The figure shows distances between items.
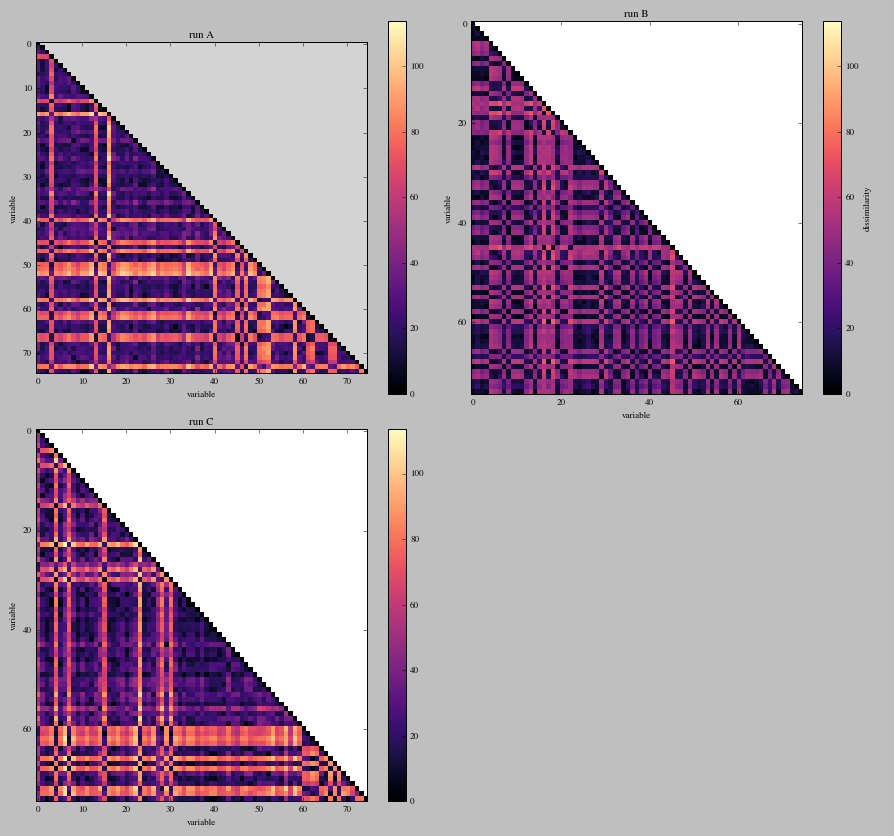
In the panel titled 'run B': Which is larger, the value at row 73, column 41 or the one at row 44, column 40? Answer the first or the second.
the first
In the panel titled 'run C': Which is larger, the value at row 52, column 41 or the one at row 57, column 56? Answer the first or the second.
the second
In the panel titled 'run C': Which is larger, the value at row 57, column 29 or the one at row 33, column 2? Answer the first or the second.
the first
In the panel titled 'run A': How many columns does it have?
75
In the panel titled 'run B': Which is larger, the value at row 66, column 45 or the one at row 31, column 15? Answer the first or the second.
the first
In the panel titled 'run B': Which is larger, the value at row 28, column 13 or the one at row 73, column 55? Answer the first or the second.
the first
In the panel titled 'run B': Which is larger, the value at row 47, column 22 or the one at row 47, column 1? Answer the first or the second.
the first
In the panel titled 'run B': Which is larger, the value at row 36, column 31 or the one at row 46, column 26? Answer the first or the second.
the second
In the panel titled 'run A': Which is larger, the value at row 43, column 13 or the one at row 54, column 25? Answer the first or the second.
the first
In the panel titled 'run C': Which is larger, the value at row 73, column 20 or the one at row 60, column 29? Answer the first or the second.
the second
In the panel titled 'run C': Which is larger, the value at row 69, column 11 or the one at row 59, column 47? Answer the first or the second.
the first
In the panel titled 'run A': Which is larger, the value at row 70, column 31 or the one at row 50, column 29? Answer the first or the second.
the second
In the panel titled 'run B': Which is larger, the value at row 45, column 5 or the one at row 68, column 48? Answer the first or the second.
the first
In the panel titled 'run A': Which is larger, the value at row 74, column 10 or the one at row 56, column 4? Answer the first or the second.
the second
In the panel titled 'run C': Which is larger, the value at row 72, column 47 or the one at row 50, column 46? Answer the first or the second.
the first
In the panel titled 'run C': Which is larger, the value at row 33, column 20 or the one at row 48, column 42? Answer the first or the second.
the second
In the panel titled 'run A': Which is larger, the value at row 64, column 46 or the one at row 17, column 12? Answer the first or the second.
the second
